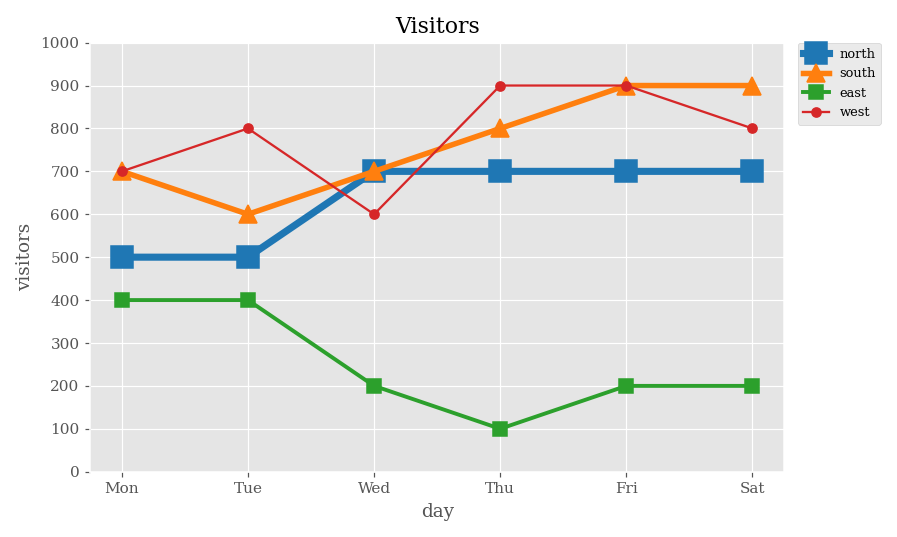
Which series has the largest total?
west
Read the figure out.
Title: Visitors
x-axis: day, ticks Mon Tue Wed Thu Fri Sat
y-axis: visitors, ticks 0 100 200 300 400 500 600 700 800 900 1000
Legend: north, south, east, west
Values:
north: 500 500 700 700 700 700
south: 700 600 700 800 900 900
east: 400 400 200 100 200 200
west: 700 800 600 900 900 800
